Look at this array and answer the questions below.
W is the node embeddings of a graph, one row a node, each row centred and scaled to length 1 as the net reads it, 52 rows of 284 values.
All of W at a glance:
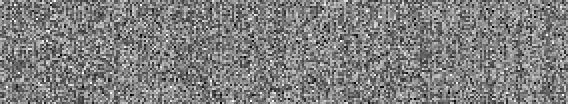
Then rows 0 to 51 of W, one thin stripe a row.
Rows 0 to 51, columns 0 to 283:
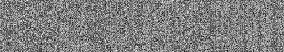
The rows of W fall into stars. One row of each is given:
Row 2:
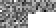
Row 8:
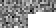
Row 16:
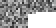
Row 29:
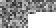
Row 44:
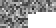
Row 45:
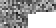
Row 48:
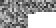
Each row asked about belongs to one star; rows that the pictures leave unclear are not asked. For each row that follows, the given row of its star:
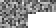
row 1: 44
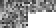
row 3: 8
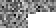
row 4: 29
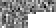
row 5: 8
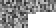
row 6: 8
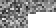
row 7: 29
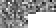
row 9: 29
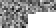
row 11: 45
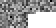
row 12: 45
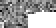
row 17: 48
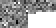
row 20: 45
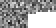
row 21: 45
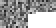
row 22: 16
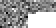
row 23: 2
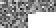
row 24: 16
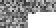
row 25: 2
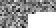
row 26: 2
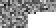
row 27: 44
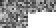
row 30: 48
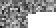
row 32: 2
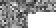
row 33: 2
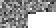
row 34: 44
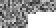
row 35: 45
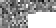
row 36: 29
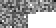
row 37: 8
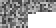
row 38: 44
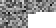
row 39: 29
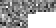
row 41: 48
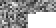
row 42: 45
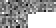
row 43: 44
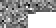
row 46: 48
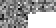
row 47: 45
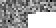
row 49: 44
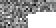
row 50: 2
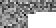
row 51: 48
